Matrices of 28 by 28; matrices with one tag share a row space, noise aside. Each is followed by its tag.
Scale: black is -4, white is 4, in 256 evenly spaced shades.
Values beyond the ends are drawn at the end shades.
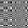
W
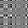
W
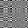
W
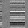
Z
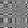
W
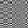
W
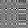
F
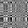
W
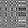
F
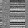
Z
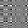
W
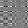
W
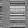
Z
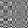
W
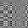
W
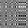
F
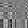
W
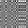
F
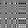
F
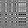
F
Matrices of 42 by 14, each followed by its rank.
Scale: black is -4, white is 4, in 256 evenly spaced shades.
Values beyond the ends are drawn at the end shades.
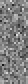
full rank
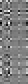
two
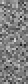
full rank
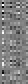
two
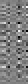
two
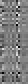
two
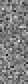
full rank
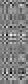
two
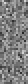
full rank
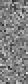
full rank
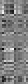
two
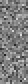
full rank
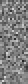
full rank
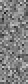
full rank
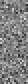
full rank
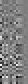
two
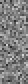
full rank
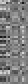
two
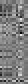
two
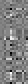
two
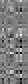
two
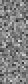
full rank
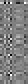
two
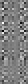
two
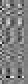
two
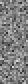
full rank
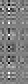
two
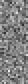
full rank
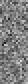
full rank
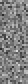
full rank
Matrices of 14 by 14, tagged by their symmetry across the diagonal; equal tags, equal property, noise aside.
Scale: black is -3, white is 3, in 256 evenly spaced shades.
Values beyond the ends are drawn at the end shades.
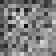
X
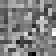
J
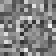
X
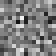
J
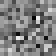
X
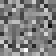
J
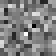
J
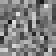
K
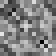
X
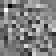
J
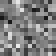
J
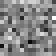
K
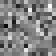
K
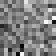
J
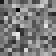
K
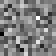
K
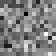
K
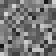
X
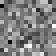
K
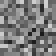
X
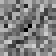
X
